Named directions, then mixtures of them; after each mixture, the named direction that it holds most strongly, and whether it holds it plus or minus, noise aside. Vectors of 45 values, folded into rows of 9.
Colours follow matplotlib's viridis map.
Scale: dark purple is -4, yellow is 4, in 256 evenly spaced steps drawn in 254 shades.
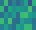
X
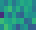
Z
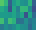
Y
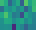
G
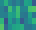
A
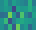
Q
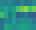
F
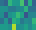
G, minus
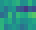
F, minus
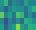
Z, minus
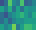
G, minus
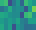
G, plus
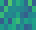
X, minus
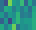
X, minus
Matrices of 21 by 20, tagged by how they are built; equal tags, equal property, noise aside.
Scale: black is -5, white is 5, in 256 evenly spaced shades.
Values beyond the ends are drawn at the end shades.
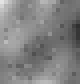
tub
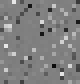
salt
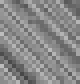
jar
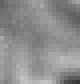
tub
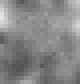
tub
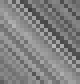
jar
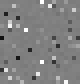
salt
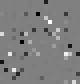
salt
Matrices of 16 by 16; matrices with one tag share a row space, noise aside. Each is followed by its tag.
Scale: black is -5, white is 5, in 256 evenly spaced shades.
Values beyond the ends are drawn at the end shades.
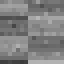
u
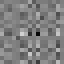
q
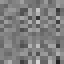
q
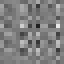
q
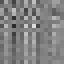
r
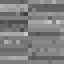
u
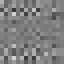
r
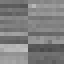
u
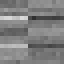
u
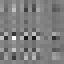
r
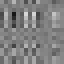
r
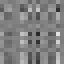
q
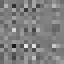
r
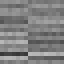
u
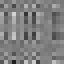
r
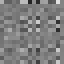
q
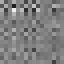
r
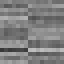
u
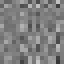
q
